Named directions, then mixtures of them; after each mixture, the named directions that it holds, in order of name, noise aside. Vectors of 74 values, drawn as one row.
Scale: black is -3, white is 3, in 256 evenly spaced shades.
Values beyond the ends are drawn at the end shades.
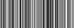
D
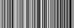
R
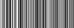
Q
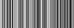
Q, R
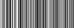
Q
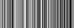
R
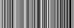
R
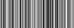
D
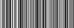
Q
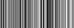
D, R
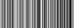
R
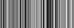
D, R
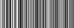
Q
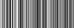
Q, R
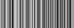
D, R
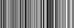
D, R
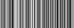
D, R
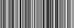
D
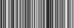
D, Q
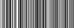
Q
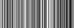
D, R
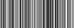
D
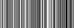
D, R
